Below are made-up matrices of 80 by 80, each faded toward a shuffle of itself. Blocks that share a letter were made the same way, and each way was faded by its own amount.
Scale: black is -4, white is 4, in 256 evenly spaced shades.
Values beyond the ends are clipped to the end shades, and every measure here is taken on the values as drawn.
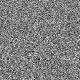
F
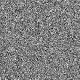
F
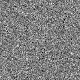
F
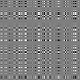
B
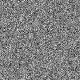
F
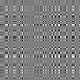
B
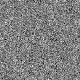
F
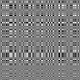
B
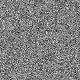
F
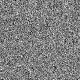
F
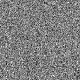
F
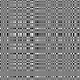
B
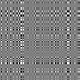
B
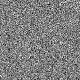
F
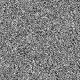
F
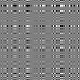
B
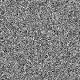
F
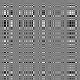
B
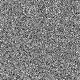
F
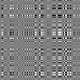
B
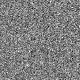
F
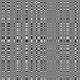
B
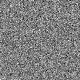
F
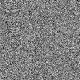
F
